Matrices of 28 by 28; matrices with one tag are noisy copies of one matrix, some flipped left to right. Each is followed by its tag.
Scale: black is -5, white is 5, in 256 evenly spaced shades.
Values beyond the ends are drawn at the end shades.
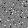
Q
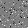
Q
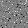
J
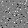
J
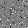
Q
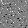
J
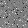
Q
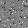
Q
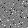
Q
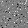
J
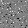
J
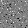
J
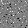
J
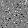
J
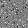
Q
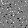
J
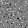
J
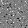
J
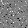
J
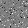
Q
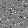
Q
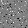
J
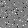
Q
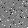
Q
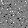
J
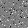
Q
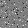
Q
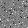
Q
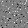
J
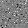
J
